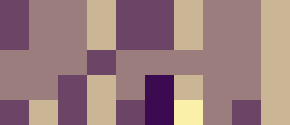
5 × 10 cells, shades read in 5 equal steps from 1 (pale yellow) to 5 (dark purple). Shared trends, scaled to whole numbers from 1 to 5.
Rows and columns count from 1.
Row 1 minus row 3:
1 0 0 -2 1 1 -1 0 0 0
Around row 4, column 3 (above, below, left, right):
3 4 3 2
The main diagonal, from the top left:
4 3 3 2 4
